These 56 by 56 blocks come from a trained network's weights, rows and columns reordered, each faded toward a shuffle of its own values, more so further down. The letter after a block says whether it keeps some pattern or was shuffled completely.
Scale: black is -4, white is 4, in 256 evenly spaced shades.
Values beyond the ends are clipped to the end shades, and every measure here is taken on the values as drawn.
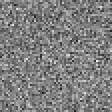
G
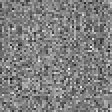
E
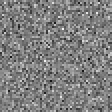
G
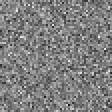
G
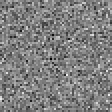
G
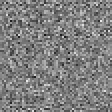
E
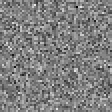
G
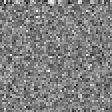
E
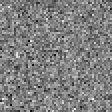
G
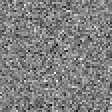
G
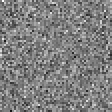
G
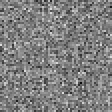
E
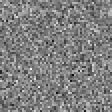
G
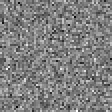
G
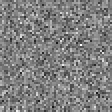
E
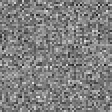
E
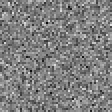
G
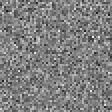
G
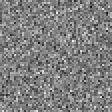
G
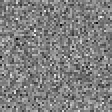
G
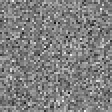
E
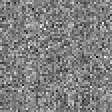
E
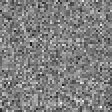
E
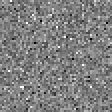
G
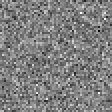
G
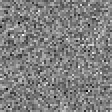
G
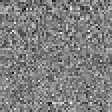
E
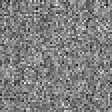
E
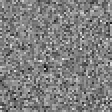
G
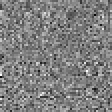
E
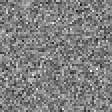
G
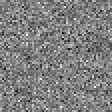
G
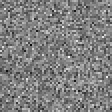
G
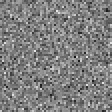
G
